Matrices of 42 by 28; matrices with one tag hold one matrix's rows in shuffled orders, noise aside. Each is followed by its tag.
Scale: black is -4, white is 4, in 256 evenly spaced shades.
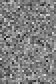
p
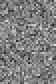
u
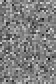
p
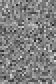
u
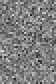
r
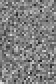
r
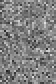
p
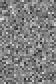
r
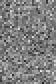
p
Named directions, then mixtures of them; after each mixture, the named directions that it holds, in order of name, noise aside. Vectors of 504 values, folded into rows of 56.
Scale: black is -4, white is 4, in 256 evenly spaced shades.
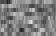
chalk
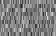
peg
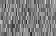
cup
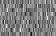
cup, peg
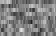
chalk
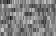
chalk, peg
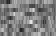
chalk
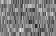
chalk, peg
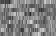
chalk, cup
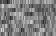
chalk, peg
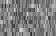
chalk, cup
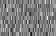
cup, peg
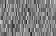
cup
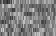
chalk, peg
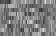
chalk, cup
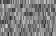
chalk, peg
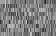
chalk, cup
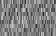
cup, peg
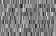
peg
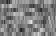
chalk
